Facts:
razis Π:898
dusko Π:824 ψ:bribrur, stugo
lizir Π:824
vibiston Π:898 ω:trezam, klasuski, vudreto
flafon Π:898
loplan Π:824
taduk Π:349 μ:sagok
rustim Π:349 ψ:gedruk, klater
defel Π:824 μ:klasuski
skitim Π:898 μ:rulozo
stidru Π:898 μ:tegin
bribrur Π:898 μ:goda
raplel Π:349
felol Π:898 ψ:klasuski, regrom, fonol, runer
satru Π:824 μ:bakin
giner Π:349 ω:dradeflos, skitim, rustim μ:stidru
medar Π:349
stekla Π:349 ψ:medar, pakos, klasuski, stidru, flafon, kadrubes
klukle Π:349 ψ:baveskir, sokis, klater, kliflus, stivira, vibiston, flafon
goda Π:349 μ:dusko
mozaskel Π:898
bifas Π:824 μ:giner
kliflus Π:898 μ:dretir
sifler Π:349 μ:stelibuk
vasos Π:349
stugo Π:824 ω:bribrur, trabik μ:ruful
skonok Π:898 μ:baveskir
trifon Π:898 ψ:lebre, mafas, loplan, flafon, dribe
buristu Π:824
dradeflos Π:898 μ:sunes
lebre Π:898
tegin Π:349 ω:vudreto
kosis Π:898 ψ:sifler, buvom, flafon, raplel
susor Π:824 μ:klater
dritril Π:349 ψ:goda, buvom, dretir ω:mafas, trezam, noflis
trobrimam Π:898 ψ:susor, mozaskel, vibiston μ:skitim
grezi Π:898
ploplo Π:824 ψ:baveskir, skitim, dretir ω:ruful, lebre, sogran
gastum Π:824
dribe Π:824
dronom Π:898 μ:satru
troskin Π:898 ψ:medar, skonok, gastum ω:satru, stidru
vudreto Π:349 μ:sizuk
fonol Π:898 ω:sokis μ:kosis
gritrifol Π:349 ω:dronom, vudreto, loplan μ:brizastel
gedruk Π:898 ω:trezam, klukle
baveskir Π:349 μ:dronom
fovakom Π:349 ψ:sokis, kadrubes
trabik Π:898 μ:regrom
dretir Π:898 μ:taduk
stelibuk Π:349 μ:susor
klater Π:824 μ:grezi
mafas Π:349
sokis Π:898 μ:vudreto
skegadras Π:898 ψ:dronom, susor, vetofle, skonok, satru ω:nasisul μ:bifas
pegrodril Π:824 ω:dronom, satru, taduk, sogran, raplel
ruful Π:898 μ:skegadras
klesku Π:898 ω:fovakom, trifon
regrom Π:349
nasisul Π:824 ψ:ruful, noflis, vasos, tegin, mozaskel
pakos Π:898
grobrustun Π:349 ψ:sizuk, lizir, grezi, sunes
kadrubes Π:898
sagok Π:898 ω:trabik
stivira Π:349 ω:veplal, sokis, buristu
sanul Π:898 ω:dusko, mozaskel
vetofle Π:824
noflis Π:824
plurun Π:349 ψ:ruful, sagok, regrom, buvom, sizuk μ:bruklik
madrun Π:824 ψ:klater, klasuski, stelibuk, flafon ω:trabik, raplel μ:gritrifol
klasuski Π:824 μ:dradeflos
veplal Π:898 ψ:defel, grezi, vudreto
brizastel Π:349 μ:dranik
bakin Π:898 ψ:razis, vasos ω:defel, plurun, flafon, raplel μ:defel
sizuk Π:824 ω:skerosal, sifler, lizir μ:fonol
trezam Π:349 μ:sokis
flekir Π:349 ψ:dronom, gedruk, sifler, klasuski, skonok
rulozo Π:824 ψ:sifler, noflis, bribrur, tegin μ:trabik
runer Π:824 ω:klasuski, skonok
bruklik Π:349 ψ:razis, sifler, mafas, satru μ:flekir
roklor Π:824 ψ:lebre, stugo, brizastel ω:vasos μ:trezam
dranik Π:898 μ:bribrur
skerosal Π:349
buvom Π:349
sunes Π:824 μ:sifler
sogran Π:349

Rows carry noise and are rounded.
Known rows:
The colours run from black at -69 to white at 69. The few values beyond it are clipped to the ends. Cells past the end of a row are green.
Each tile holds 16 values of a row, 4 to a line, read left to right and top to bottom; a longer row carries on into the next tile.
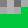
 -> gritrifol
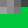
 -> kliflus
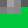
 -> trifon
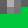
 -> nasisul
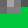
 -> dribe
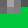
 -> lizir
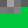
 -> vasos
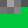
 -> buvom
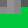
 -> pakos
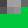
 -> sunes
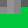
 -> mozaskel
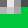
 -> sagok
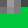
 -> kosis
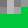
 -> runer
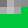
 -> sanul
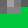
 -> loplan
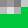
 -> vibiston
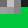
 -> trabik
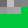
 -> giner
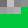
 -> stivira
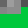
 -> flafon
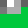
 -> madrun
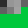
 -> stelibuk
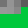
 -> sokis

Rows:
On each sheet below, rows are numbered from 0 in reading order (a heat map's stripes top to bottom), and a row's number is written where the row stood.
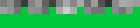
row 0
skitim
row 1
trobrimam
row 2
gedruk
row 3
regrom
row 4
skonok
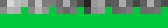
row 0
bakin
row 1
sizuk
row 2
plurun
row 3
klater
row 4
flekir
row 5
bruklik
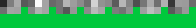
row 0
grezi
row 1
stugo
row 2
baveskir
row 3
pegrodril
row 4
raplel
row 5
tegin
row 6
sifler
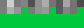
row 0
roklor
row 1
dradeflos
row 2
dusko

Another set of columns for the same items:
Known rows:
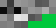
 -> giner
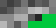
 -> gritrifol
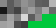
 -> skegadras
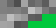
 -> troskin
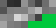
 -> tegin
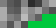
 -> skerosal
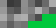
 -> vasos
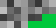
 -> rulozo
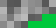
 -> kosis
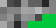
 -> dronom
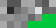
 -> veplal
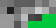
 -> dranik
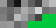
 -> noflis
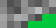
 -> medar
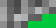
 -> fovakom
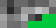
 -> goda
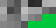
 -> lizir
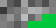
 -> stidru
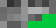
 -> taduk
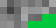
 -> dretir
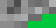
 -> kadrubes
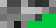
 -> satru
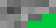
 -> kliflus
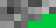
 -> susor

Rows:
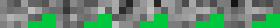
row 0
sagok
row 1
stelibuk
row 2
sokis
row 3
flafon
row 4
plurun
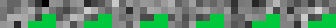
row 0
bakin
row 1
stugo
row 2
skitim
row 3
trabik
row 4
sifler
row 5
bribrur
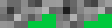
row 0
klater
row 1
sunes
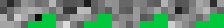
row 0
dritril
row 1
sizuk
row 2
trobrimam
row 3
fonol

